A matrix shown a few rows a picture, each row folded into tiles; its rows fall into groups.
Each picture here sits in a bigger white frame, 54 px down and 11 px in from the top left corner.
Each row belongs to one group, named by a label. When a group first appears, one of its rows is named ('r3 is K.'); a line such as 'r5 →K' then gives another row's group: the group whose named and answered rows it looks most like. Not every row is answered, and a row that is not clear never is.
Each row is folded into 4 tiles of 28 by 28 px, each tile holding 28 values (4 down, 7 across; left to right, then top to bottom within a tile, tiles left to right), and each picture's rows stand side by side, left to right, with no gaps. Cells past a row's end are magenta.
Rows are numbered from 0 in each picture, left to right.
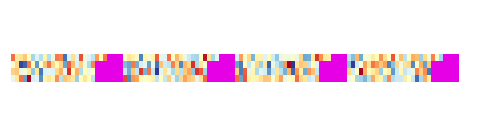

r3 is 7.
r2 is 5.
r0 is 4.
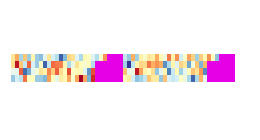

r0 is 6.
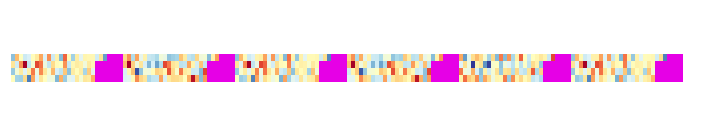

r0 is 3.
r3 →6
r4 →4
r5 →3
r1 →6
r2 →3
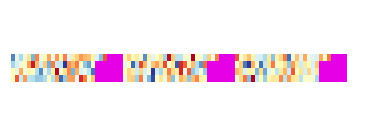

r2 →4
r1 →4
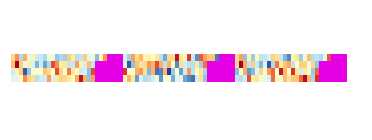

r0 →6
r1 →7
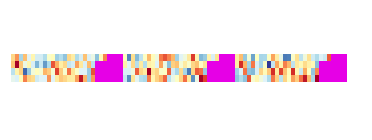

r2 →6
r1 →7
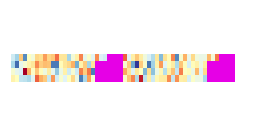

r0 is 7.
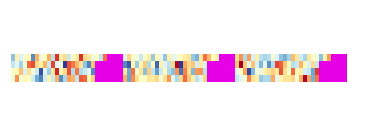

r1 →5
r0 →4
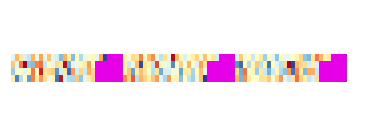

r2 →5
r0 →3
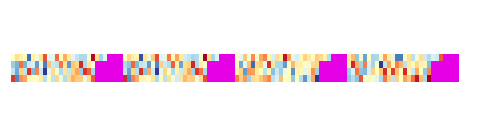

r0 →5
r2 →7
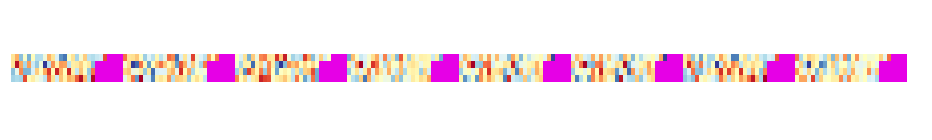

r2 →7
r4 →3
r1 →4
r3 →3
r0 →6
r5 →3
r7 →4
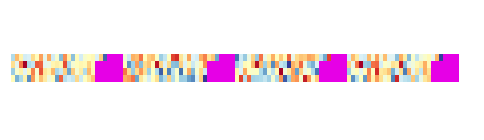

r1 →7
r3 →3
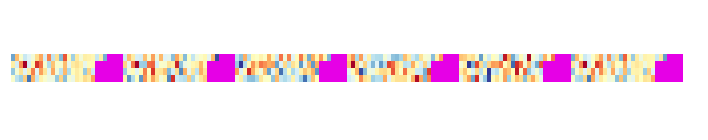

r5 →3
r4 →4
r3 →6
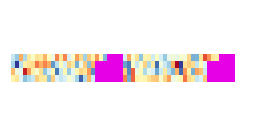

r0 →7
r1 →5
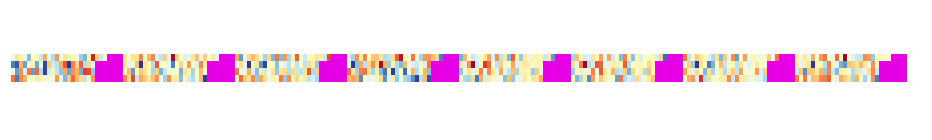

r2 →4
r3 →7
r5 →3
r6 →4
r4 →3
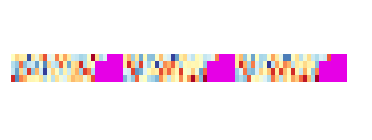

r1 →6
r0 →5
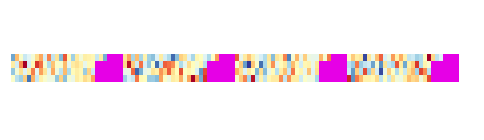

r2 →4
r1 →6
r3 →5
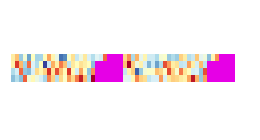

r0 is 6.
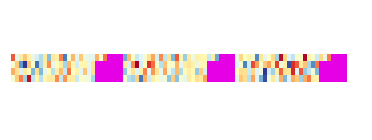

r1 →3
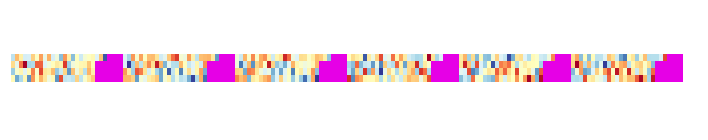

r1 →7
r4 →6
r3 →5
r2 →7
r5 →6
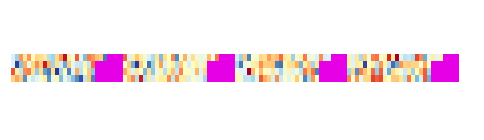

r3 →7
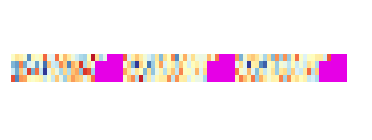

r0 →5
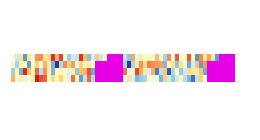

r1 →7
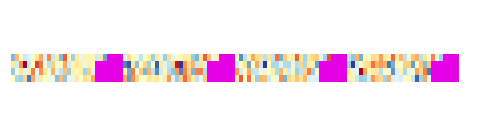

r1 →5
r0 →3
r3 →7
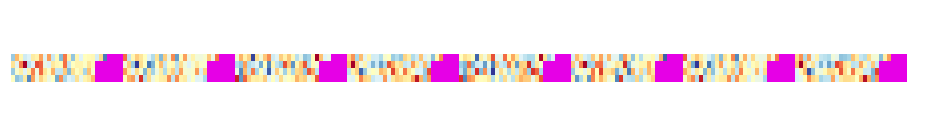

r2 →5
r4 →5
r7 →6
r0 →3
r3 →6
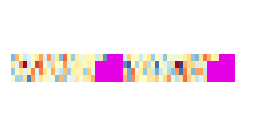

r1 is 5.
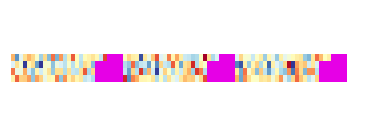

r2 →5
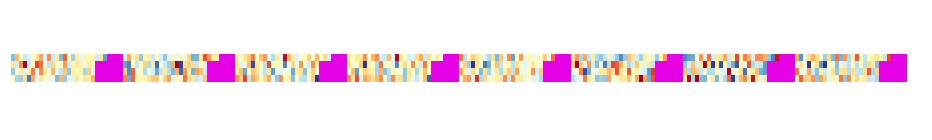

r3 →7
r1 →5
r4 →4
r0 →3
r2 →7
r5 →6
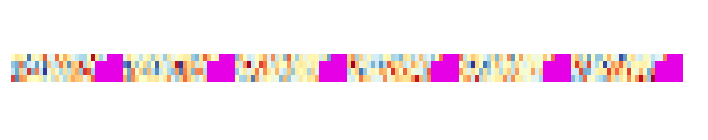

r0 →5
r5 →6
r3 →6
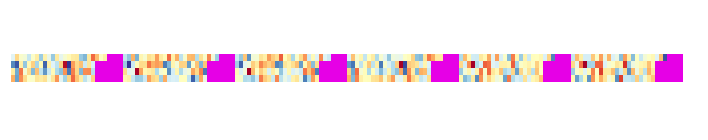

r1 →7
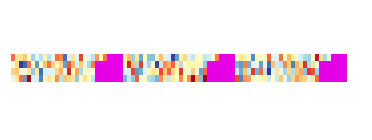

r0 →4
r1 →6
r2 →5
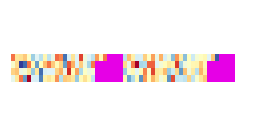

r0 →4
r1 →3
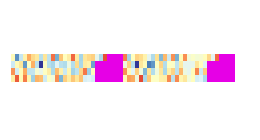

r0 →4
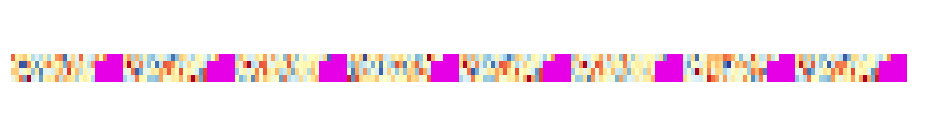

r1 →6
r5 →3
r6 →7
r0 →4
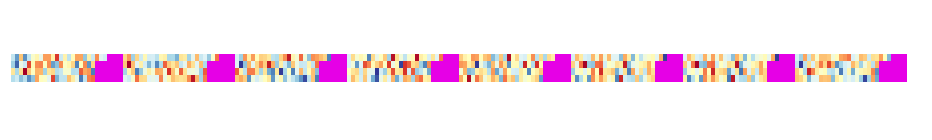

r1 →6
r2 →7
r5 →3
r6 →3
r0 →7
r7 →7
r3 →4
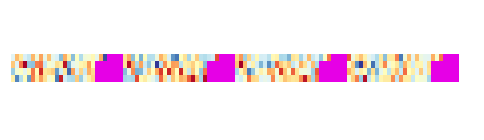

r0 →3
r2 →6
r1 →6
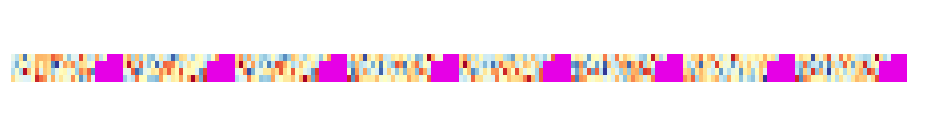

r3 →5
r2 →6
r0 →7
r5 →5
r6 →7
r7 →5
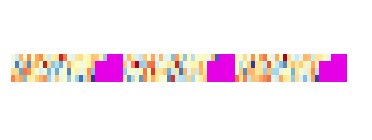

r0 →7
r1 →3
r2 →7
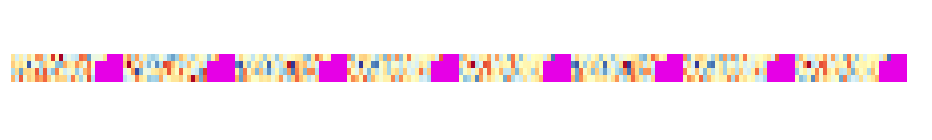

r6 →4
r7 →3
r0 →7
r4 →3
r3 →4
